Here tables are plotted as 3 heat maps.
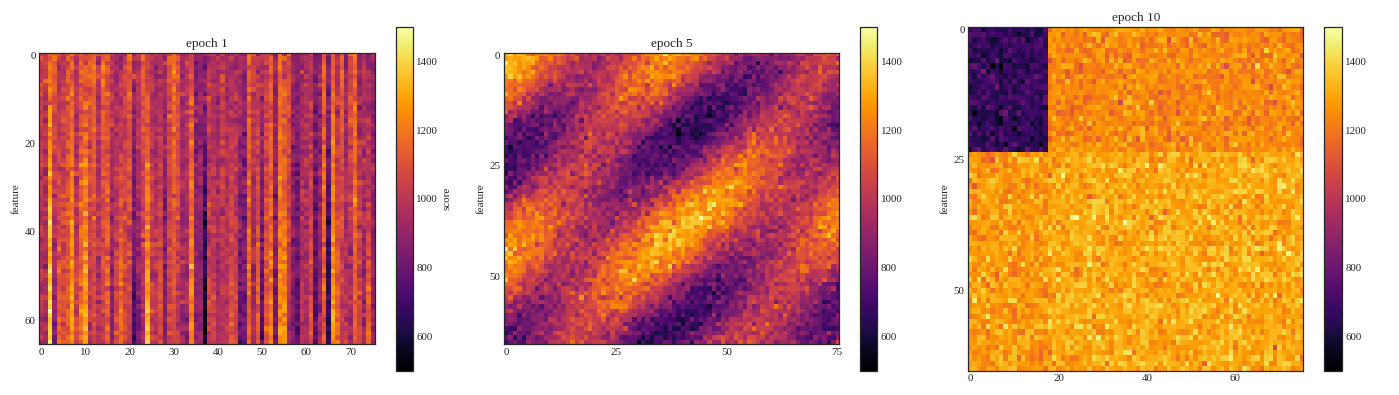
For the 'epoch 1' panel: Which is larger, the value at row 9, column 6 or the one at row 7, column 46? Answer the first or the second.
the first
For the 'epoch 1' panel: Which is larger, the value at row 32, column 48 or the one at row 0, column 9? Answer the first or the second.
the second
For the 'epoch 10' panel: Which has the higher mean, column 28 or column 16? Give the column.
28
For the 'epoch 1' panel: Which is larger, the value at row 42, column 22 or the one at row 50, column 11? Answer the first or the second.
the second
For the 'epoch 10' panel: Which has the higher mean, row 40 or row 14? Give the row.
40
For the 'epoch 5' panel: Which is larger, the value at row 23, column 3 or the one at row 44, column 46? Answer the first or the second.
the second
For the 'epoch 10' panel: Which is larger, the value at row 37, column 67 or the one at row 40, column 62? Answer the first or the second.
the second
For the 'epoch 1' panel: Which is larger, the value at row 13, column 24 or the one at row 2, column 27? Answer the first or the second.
the first
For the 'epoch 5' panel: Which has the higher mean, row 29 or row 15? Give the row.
29
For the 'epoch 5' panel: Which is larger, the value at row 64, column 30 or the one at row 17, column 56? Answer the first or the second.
the second
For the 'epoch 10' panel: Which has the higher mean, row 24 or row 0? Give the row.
24
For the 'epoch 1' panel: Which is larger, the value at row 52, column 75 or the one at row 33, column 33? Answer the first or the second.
the second
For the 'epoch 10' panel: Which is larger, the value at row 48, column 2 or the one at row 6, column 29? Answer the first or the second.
the first
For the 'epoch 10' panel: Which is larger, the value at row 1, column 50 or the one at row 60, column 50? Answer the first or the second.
the second
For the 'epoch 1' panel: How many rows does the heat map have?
66
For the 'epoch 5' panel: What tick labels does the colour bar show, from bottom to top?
600, 800, 1000, 1200, 1400
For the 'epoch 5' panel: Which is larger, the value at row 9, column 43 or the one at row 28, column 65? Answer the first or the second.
the second
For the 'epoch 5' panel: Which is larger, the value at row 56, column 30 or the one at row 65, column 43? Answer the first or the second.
the first
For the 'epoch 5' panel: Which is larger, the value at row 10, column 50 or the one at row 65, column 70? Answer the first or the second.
the second
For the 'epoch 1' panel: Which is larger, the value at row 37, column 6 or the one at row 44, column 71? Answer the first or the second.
the second
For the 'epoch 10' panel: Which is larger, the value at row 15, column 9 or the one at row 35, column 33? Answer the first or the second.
the second
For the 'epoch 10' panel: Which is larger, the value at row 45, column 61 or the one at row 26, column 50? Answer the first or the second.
the first
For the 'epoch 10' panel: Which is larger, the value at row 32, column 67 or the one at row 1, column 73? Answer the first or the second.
the first
